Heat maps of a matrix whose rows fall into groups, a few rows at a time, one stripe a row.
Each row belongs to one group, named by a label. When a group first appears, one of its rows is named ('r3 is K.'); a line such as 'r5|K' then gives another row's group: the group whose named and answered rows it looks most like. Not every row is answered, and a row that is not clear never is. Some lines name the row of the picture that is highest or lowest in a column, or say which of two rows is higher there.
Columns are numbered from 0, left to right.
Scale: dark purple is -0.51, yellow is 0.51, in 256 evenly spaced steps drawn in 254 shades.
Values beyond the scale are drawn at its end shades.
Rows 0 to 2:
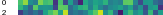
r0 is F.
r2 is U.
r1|F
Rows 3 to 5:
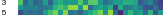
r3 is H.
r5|U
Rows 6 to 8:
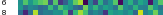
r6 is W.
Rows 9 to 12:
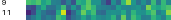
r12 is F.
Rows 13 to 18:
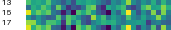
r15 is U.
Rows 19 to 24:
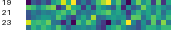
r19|U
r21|U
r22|F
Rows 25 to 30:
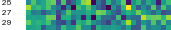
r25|W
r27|H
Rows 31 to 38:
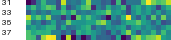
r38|F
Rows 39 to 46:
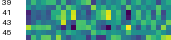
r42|U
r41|U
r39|W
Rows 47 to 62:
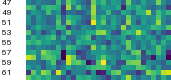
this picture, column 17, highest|61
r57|F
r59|H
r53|H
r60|H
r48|F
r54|W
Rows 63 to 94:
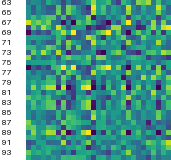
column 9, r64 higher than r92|Yes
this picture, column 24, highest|63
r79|W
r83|W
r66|W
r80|W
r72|F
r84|W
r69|U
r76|U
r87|H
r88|F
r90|F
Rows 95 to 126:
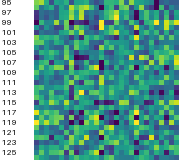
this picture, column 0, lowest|99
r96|H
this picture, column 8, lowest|106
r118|W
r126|H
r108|W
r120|H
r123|U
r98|U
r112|F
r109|H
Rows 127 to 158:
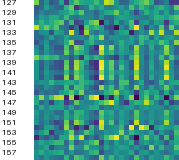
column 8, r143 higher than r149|No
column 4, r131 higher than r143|Yes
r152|F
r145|U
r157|W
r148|W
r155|W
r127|H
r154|U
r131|W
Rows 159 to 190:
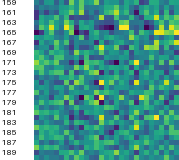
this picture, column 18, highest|164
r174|U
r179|W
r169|F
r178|F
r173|W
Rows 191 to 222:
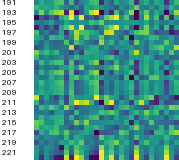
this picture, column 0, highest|210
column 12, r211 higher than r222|Yes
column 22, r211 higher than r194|No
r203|W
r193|W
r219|U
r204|U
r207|W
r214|W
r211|H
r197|H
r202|H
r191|W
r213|H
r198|F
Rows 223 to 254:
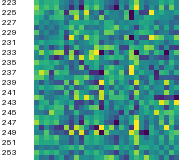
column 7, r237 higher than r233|No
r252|U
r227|H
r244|W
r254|H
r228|U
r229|H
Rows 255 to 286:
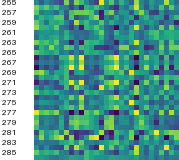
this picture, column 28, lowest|259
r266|U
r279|H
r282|W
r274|U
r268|U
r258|W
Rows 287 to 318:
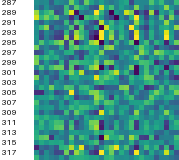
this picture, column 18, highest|289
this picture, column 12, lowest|294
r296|H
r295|W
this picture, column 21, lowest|314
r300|W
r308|H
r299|H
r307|H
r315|W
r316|U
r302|H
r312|W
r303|H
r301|U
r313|H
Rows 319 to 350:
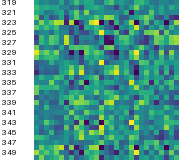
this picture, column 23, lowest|335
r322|H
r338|U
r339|H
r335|F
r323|W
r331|F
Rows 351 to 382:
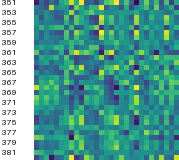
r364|U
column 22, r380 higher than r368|Yes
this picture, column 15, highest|361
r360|W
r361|H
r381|F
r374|U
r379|U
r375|U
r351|U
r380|U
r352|F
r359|U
